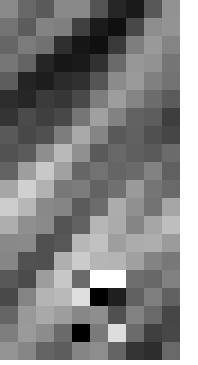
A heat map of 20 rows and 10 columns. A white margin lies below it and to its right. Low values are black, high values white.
Histogram: bell-shaped. Roughest part: bottom middle. Odd patch: rougher, in the bottom middle. Grain: diagonal, up to the right. Mirror symmetry: none.
